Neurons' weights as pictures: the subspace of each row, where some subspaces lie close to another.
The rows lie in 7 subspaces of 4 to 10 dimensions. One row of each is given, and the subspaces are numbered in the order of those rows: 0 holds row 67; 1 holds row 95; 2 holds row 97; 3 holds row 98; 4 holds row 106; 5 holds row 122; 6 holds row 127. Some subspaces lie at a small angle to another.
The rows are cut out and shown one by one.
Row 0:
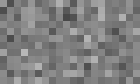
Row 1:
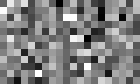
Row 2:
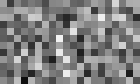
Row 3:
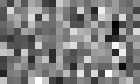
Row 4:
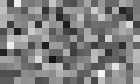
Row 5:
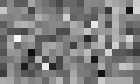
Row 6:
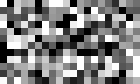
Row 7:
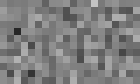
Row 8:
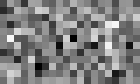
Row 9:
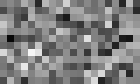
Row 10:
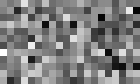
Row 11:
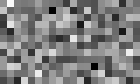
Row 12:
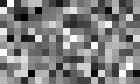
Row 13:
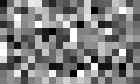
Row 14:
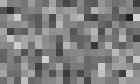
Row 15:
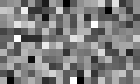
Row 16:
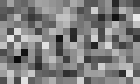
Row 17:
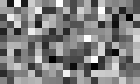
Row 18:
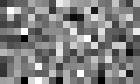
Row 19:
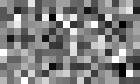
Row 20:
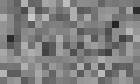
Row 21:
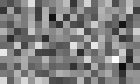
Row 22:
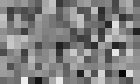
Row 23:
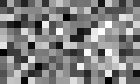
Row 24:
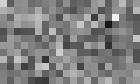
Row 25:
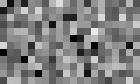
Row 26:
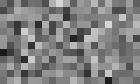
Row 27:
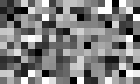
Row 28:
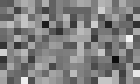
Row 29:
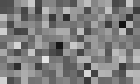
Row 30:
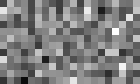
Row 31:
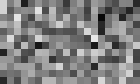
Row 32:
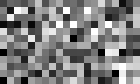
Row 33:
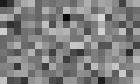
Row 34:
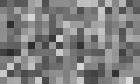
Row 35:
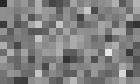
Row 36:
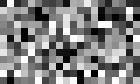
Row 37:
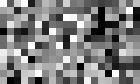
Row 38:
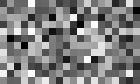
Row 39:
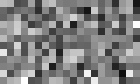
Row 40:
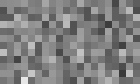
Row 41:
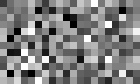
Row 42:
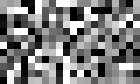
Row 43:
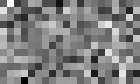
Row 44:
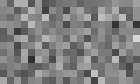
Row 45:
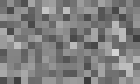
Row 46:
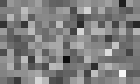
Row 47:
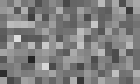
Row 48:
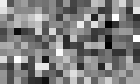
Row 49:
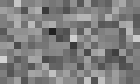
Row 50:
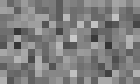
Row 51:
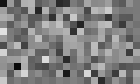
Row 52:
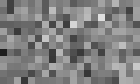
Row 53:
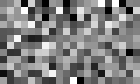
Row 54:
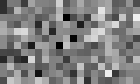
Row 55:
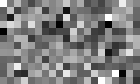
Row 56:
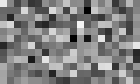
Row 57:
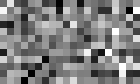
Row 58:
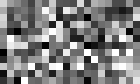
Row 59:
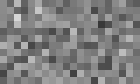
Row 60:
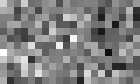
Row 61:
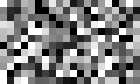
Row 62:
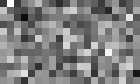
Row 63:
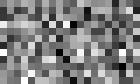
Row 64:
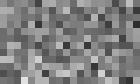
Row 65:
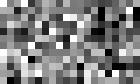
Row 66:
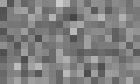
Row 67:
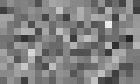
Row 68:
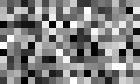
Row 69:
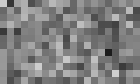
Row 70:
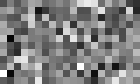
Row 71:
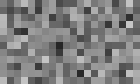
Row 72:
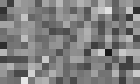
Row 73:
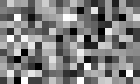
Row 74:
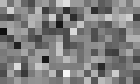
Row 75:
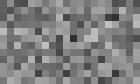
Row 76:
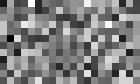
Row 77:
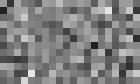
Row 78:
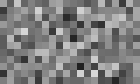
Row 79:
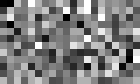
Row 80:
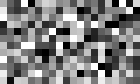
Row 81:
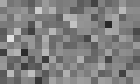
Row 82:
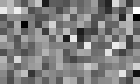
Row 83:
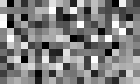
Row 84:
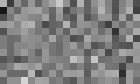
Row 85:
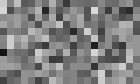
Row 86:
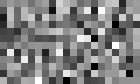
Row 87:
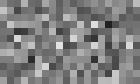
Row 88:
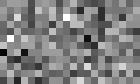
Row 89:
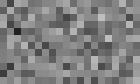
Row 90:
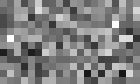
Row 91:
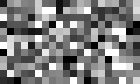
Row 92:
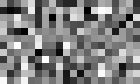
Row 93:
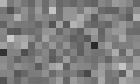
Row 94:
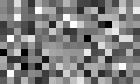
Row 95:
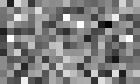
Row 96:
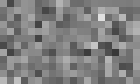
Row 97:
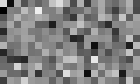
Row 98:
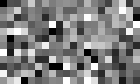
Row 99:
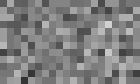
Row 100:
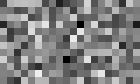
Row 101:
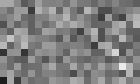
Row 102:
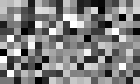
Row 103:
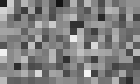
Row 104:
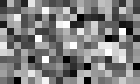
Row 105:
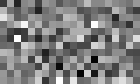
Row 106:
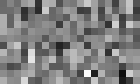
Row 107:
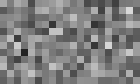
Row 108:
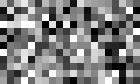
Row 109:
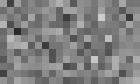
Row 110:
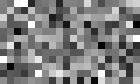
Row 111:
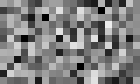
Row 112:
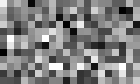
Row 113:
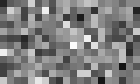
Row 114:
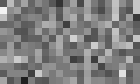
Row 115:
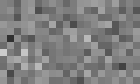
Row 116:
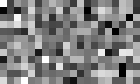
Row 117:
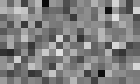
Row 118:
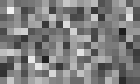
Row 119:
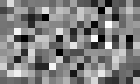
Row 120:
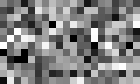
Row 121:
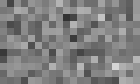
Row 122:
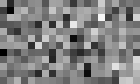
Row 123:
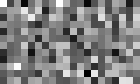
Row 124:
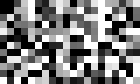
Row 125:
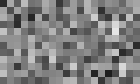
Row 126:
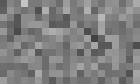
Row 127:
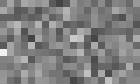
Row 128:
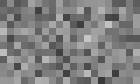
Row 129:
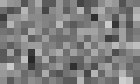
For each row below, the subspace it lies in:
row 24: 6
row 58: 3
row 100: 3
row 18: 4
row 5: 0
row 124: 5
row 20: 0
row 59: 3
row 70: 0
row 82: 0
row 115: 1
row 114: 2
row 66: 5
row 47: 0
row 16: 2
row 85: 3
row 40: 2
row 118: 4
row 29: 4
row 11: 3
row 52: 5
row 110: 3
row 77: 6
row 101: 5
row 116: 5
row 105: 0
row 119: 0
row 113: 4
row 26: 6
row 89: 3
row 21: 3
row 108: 2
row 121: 4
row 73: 2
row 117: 0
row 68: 2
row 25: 2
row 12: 6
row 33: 4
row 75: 2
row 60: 1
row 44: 4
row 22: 4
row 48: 6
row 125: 4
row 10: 1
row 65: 1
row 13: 3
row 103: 5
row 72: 6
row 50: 1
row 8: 0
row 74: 5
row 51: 5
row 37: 1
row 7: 6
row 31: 3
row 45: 4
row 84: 2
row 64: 3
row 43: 1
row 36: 0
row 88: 2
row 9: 0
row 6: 4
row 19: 3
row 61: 3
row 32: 5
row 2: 2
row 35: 4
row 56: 3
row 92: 5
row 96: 4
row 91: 4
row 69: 1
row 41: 6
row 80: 0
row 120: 2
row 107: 1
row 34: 0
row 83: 3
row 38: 3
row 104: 4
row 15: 0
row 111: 0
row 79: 3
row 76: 0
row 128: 2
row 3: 4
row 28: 1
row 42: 5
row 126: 3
